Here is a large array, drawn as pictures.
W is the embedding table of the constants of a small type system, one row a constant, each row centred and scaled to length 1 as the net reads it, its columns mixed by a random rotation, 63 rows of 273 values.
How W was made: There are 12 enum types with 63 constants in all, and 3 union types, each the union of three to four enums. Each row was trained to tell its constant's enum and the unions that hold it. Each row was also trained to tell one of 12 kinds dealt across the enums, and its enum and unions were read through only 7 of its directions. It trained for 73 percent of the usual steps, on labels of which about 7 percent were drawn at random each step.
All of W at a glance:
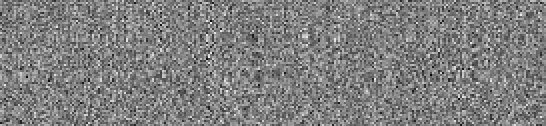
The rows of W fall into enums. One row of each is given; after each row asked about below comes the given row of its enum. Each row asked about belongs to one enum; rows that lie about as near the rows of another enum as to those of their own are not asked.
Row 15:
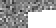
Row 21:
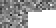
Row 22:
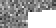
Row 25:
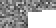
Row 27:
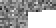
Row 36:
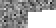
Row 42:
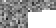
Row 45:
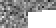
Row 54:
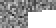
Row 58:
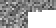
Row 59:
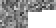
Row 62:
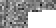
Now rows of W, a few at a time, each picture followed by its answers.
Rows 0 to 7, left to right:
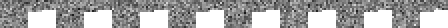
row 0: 15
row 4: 36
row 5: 62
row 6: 42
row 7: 42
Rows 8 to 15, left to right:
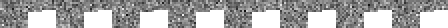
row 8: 59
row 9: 15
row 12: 59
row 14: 42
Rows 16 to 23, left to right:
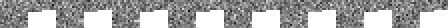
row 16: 36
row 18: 22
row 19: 22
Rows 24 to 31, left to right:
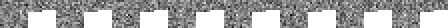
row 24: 25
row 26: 62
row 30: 62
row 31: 62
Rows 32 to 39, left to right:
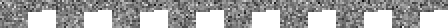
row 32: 54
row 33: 21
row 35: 59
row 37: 36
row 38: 36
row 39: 54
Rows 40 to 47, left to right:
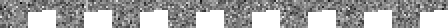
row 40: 54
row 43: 62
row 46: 21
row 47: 36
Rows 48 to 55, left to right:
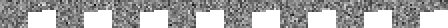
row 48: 59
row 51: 25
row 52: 21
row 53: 42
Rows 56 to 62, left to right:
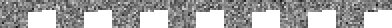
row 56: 45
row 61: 25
